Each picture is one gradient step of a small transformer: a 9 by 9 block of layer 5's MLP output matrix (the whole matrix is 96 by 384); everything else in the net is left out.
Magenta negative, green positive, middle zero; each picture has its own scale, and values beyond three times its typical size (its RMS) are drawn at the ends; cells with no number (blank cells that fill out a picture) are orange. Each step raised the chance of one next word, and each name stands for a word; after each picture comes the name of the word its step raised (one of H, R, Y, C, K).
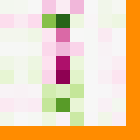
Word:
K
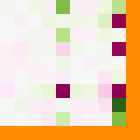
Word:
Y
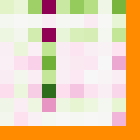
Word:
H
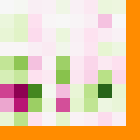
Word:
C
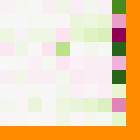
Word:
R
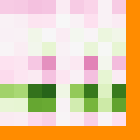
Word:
C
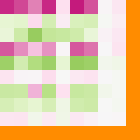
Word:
R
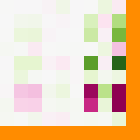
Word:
C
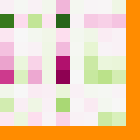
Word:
K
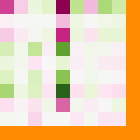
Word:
H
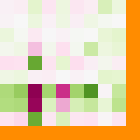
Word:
C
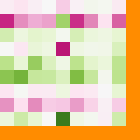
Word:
K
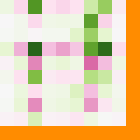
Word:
R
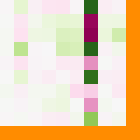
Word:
R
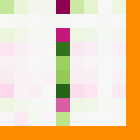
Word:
H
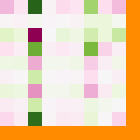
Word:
R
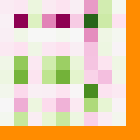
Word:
K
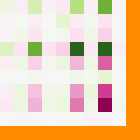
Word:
R
